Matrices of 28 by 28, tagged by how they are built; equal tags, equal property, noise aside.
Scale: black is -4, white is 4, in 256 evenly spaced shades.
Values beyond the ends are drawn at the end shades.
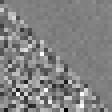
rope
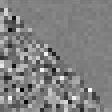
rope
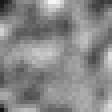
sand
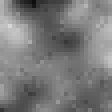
sand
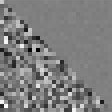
rope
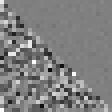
rope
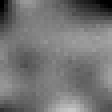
sand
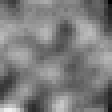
sand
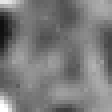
sand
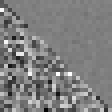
rope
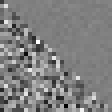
rope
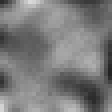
sand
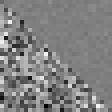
rope
